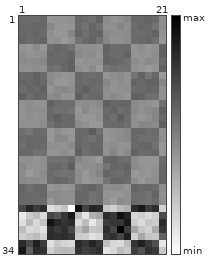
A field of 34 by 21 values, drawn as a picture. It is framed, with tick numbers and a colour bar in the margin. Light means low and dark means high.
The field is checkered. The top part is calmer, up to a seam about 80% of the way down. On average the colour sits 50% of the way up the scale.
